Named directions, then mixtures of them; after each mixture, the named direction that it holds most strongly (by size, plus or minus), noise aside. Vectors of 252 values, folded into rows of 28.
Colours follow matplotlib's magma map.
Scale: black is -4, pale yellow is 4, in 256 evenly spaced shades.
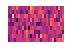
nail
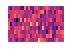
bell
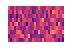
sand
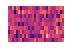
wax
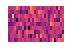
nail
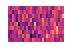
sand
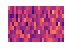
sand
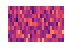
sand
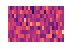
bell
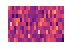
sand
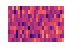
wax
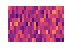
sand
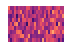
sand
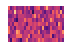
sand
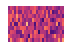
sand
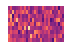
nail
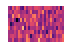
bell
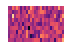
nail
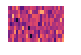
nail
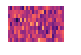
bell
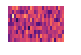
nail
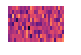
nail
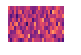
sand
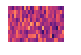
bell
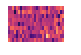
wax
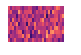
sand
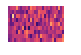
nail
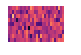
nail
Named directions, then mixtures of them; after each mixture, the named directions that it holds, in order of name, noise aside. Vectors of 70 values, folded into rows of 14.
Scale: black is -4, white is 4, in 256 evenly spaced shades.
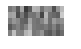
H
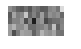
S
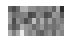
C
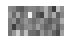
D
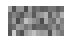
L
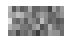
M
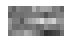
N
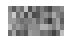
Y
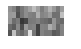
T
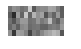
H, Y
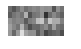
C, N, S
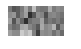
C, S, T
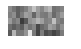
N, T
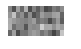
Y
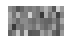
D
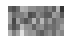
C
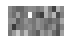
D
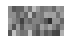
D, T, Y
